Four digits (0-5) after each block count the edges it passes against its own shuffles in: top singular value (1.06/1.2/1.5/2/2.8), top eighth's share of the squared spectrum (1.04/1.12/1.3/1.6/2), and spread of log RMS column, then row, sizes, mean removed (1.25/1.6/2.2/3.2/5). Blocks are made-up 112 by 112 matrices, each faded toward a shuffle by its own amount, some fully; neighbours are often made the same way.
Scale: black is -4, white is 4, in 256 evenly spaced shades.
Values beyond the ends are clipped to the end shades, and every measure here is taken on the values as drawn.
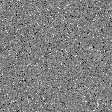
0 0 0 0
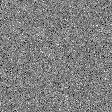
0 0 0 0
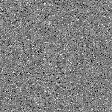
3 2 1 1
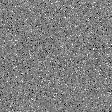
2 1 0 0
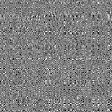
5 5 3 3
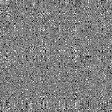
4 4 3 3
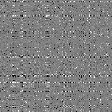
5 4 3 3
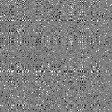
5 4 3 3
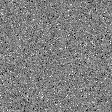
0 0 0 0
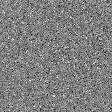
2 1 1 0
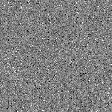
3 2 1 1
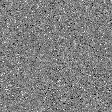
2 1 0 0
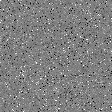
1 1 0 0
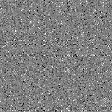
4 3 1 2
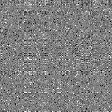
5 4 2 3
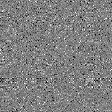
4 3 2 2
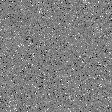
2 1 0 0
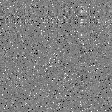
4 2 0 1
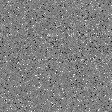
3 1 0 0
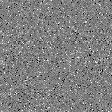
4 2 0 1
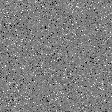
2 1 0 0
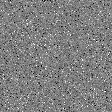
0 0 0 0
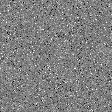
0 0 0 0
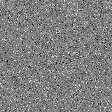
2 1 0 0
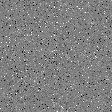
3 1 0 0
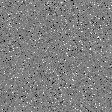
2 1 0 0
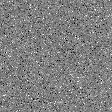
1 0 0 0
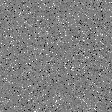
2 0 0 0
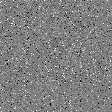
3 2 0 0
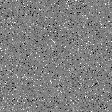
3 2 0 0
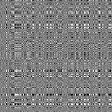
5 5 4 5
